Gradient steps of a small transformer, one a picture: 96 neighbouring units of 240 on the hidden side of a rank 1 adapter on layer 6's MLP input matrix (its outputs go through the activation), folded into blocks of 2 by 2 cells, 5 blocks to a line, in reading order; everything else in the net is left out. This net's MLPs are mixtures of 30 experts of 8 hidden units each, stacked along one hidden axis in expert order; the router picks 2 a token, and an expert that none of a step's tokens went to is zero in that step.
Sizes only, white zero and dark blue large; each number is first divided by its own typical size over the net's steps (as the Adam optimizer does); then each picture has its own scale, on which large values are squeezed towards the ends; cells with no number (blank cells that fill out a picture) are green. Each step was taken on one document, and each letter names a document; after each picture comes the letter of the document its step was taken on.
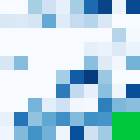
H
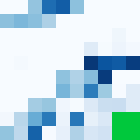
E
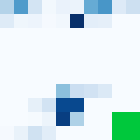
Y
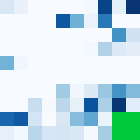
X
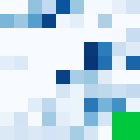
E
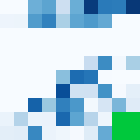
H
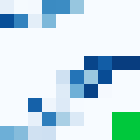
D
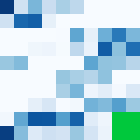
D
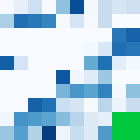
D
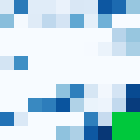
X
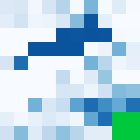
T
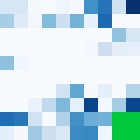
X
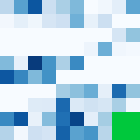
T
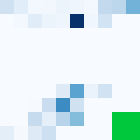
Y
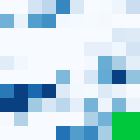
T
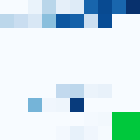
H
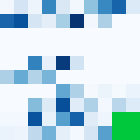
Y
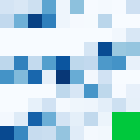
D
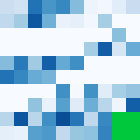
T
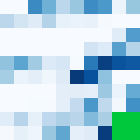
H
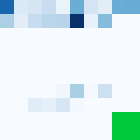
Y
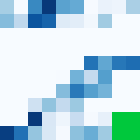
D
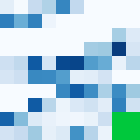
E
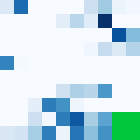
X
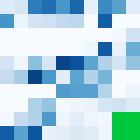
D
